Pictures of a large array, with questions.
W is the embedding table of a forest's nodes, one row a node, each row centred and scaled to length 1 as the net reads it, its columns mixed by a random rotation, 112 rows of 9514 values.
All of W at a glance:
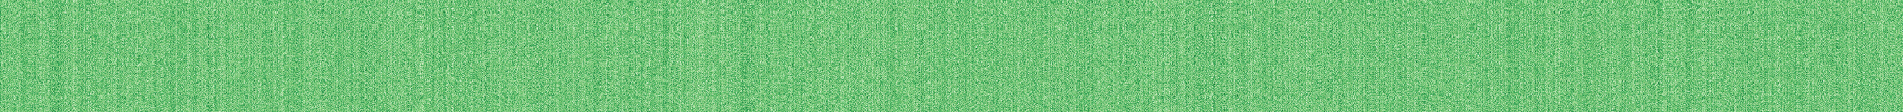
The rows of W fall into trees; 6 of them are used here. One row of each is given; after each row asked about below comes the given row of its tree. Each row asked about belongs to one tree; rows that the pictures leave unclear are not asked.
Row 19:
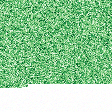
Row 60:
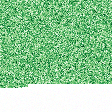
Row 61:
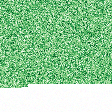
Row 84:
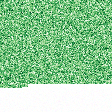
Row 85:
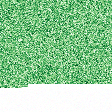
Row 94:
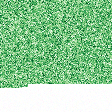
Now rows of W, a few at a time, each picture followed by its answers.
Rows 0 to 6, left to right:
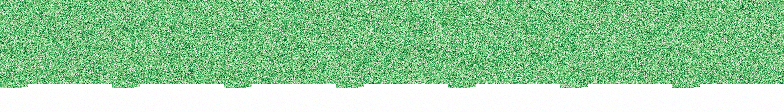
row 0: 84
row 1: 84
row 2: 84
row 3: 60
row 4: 60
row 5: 61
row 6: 85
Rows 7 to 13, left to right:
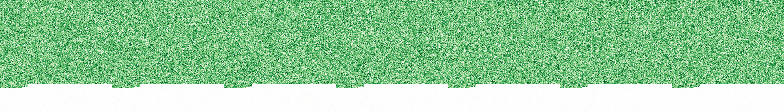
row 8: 94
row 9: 60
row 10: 60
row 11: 19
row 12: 19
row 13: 19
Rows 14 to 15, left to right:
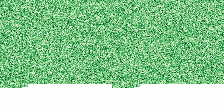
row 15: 84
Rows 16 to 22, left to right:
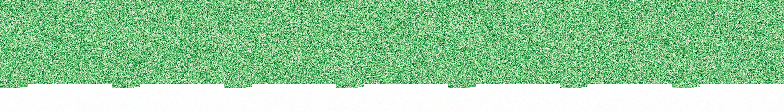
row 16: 94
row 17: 60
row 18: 85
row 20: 94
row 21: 19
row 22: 84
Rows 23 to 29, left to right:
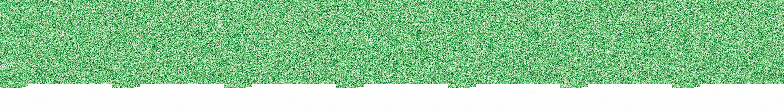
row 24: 61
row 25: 61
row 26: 94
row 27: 61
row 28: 61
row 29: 61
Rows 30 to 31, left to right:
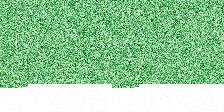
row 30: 60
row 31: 19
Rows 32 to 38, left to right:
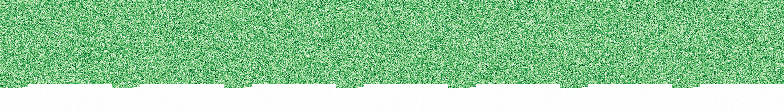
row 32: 60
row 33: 84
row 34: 19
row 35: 19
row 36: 85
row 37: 85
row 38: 94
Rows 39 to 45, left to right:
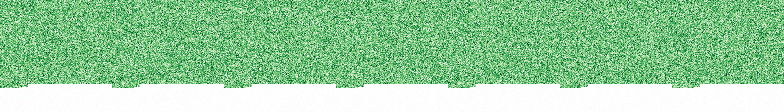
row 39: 94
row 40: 84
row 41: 19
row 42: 94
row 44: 19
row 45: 61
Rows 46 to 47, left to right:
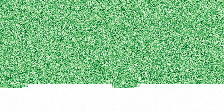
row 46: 84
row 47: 84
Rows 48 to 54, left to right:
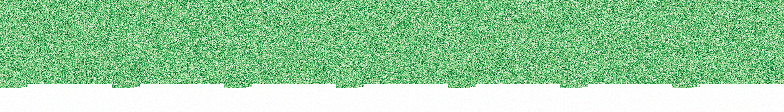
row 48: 19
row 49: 60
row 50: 84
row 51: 19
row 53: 85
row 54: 84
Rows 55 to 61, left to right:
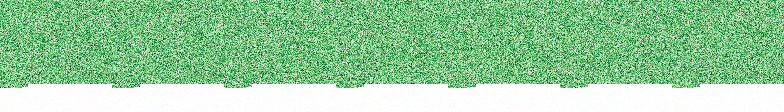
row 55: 61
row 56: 61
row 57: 84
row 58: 60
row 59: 94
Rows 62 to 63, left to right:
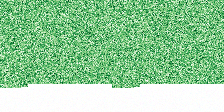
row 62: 61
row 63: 94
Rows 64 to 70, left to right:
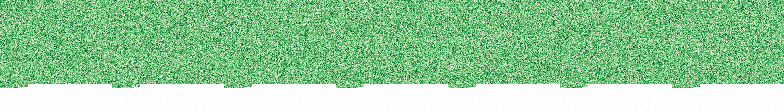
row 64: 94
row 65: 19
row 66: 94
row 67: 84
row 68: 84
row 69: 84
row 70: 85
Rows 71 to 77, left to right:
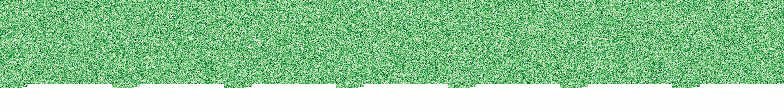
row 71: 19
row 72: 84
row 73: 94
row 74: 84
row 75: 19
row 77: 94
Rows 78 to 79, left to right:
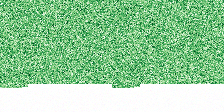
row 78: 84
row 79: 60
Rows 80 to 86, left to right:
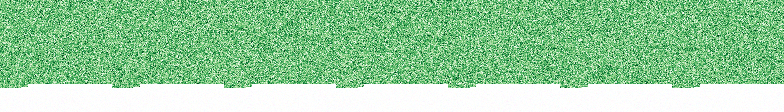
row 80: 85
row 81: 85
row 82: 19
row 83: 19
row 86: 94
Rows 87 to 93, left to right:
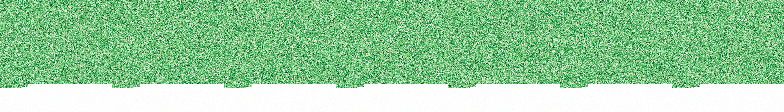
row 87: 19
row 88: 85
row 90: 85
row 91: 60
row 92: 84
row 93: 94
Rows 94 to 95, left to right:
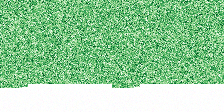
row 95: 60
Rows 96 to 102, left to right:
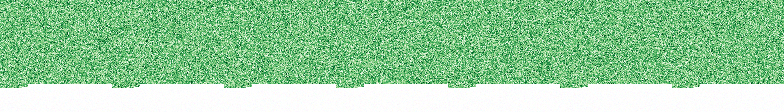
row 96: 19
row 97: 19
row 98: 19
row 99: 85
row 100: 84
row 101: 94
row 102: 19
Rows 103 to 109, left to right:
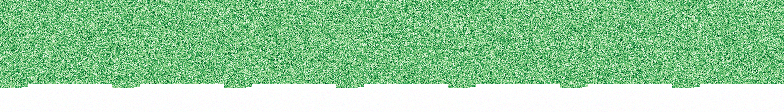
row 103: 61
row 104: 84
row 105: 94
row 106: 85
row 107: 94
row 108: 84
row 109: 94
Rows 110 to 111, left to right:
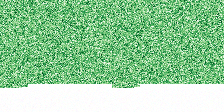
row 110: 94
